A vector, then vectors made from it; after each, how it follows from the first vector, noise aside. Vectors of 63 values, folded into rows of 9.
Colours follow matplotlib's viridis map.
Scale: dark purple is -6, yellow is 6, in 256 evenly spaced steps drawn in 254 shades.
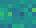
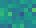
copied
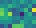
scaled up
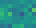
copied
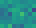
negated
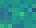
negated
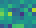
scaled up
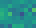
copied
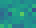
negated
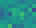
negated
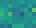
copied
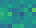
copied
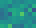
negated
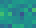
copied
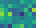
scaled up
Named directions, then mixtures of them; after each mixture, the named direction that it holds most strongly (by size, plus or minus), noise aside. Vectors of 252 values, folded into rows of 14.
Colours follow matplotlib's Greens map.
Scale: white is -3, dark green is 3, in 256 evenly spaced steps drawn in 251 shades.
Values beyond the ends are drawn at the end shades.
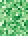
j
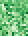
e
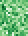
e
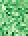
e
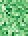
e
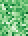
e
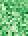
e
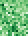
e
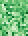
e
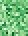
e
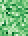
e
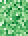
j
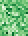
e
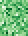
j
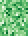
j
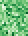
e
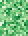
j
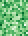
j
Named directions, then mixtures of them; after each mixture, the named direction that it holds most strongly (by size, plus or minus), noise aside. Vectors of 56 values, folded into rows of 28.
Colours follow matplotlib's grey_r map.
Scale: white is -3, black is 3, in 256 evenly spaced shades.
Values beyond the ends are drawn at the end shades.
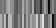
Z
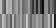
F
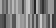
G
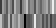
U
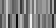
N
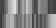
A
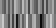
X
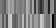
Z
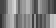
A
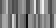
G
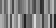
U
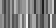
X
